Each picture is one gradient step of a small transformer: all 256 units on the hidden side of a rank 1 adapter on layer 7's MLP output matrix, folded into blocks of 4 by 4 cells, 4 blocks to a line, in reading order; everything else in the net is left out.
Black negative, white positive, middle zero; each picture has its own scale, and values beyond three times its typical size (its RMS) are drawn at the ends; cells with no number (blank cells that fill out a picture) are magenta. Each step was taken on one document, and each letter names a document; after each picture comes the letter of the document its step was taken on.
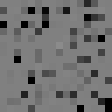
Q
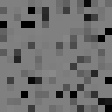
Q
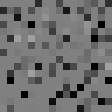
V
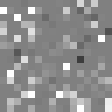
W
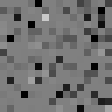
V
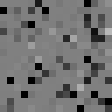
V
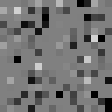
Q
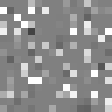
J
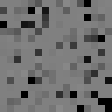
Q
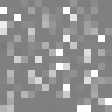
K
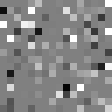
V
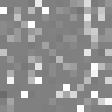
V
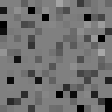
Q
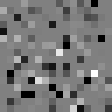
W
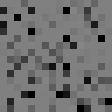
W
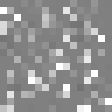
K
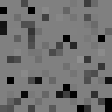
Q
